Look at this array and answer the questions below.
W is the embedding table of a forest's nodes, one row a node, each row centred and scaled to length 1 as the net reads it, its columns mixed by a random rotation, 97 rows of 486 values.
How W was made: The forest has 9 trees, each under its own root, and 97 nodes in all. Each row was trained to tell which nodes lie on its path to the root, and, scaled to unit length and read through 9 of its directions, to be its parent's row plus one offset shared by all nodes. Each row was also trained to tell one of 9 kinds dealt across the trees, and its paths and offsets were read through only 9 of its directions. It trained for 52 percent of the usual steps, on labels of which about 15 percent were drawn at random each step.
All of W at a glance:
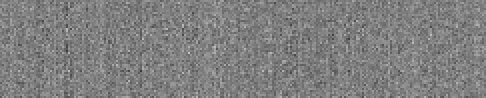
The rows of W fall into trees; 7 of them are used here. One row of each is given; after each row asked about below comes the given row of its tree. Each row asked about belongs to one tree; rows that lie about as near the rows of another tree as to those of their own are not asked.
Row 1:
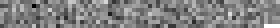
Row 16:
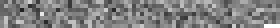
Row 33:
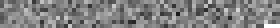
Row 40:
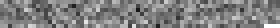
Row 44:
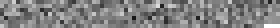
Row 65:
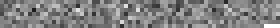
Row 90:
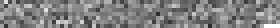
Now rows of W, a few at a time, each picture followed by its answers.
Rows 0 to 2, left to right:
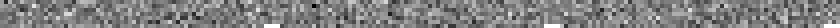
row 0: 44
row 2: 33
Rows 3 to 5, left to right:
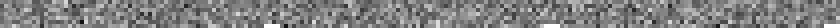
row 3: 33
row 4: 90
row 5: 40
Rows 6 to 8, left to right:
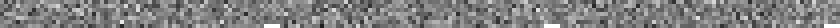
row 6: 65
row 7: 33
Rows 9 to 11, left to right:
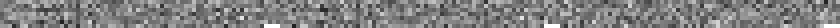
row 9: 44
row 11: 90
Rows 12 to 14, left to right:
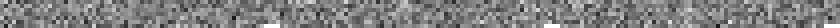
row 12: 90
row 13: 16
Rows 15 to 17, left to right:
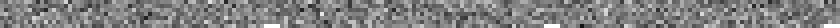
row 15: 33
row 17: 90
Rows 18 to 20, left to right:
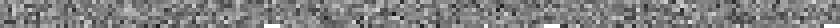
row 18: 40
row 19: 65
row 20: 1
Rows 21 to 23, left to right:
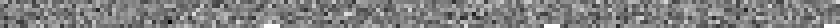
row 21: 1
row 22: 44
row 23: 1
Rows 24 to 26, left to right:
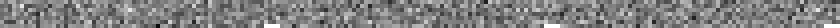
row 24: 40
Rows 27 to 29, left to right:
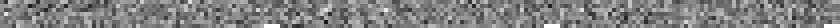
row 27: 16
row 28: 90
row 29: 90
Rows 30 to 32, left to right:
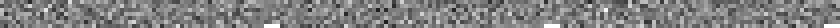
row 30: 90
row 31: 1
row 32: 90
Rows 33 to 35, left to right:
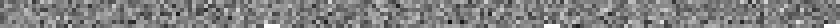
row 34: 1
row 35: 90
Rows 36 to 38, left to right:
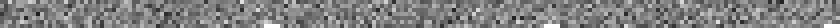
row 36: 16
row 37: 1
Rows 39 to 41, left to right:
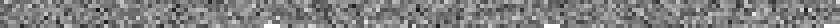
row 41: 1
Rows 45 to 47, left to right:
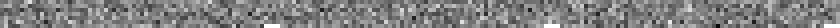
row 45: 16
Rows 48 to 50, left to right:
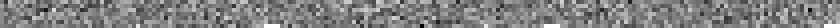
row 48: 16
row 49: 65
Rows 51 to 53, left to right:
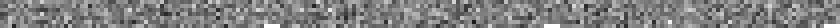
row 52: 1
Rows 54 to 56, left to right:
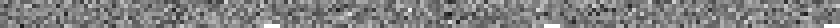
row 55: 16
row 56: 44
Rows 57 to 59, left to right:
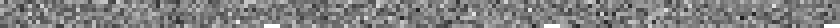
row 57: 1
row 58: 1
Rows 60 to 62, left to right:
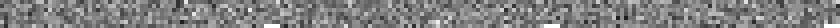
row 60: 1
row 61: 90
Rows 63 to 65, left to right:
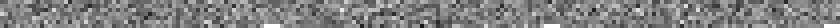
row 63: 33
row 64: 65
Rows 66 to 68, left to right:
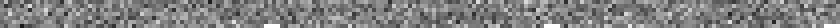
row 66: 90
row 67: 33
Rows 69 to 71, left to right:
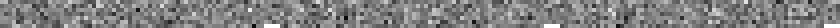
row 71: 1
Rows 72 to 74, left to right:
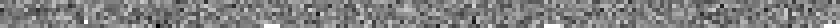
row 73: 40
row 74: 33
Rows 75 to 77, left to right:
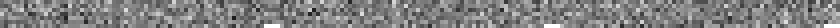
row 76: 33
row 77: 65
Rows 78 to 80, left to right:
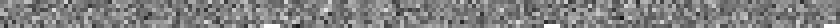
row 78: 33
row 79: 90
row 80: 90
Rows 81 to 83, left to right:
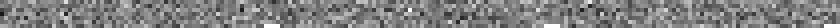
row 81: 16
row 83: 16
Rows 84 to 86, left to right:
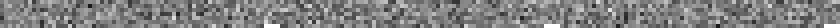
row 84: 33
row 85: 1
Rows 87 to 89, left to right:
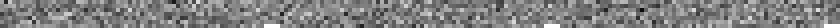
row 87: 16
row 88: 65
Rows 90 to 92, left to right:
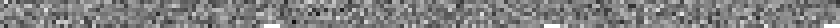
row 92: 44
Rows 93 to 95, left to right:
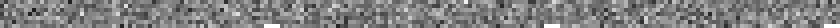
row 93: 33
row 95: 33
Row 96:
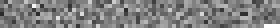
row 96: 44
